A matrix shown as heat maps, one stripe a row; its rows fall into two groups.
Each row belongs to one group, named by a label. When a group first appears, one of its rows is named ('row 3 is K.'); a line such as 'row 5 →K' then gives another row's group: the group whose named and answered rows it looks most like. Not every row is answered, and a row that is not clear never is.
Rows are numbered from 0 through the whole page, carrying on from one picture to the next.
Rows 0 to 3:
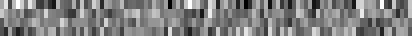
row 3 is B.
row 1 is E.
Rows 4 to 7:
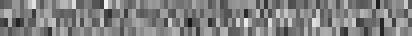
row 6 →B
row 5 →E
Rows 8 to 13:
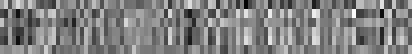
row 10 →E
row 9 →B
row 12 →B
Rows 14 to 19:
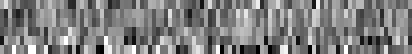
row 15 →B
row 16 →B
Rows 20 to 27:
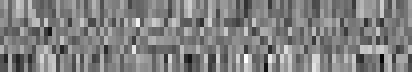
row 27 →B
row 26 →B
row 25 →E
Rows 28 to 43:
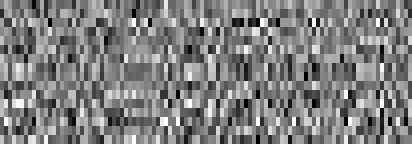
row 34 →E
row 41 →E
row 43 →E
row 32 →E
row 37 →B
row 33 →B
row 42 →B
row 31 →E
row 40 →E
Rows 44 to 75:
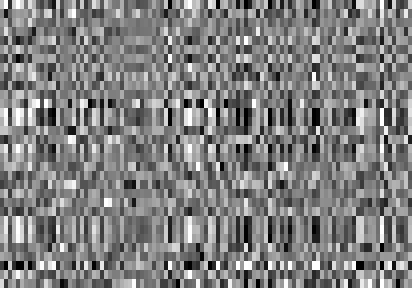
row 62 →E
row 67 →B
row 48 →B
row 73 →B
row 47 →E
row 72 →E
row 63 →B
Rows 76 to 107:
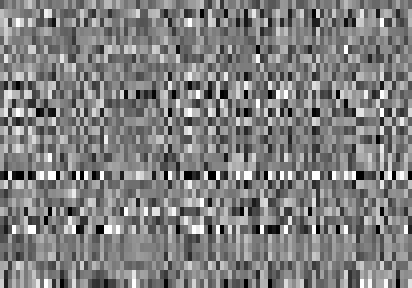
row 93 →E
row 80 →E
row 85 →B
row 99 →E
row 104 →B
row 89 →B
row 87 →E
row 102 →B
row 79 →E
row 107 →E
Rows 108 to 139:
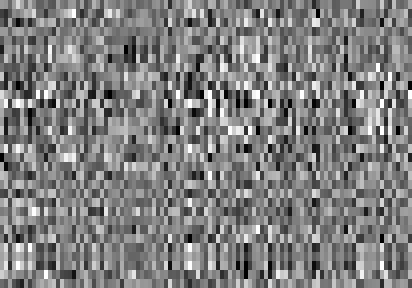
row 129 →B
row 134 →B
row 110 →B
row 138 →E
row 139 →B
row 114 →E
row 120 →E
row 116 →E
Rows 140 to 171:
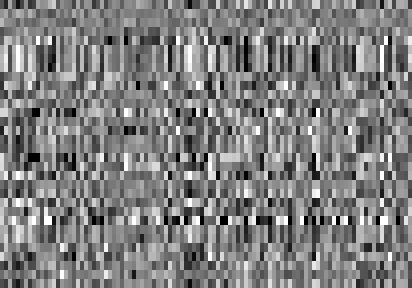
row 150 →B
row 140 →B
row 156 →B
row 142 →E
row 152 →E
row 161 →B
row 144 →E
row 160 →B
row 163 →E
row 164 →E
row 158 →E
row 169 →B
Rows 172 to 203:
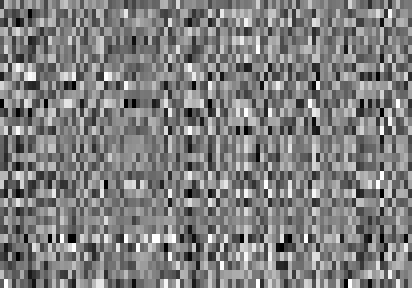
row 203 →E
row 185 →E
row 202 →E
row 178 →B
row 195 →B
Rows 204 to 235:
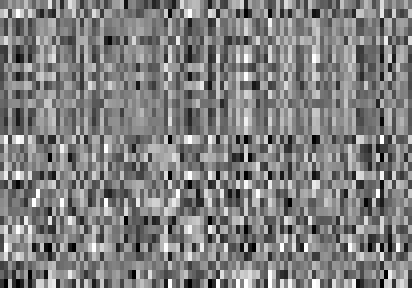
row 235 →B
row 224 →B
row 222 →E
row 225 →E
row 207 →B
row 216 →B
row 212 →B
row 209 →B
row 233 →B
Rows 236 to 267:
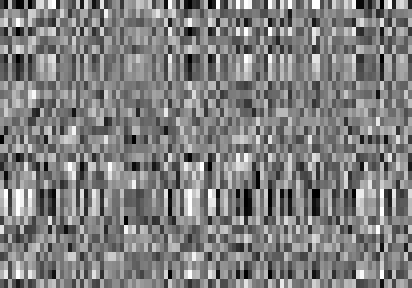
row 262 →B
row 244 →B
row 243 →B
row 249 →E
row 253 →B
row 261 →E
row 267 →B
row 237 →E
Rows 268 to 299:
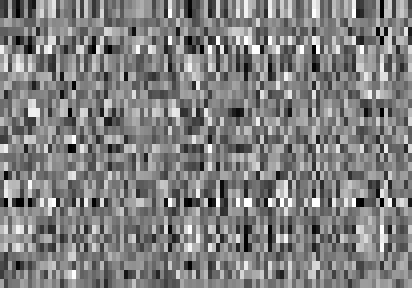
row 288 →E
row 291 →E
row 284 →E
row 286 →E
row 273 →E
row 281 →E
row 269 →B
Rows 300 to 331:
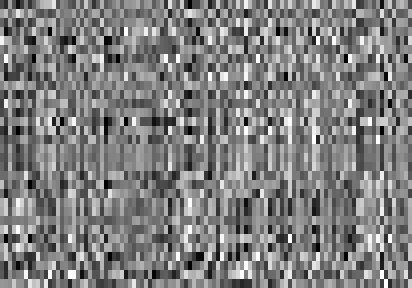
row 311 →E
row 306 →E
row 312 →B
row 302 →B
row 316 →B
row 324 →E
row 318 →B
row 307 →B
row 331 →E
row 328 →E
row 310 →B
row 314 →B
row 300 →B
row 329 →B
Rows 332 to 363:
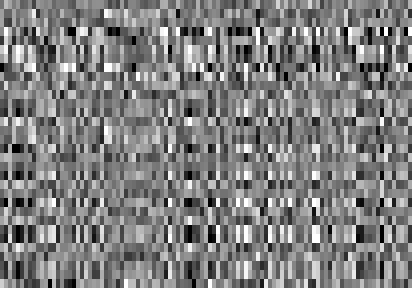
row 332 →E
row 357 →B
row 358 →B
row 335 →E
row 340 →E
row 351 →B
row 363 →E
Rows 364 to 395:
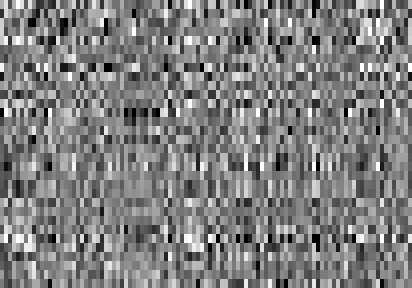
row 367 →E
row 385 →B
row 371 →E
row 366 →E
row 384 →B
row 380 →B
